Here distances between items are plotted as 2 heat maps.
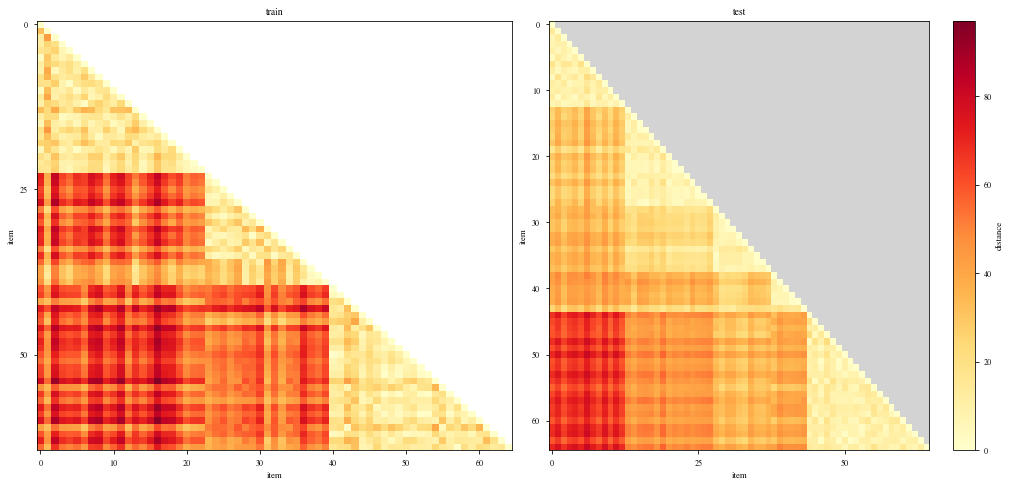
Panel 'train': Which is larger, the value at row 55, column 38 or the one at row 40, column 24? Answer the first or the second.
the second
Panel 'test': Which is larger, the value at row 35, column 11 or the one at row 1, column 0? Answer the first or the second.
the first
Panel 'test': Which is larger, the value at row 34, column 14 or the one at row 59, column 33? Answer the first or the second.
the second
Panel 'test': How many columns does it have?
65
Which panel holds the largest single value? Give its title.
train
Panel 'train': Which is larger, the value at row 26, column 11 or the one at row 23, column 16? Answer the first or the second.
the second
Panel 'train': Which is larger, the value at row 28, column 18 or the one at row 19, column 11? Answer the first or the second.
the first
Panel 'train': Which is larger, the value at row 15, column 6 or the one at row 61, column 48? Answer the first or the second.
the second
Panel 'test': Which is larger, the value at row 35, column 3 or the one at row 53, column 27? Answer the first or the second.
the second
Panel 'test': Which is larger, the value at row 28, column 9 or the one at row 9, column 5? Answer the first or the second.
the first
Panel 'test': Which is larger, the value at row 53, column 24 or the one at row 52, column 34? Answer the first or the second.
the first
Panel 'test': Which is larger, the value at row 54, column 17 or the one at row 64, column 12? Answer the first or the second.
the second
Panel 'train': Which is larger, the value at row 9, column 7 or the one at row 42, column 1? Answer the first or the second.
the second
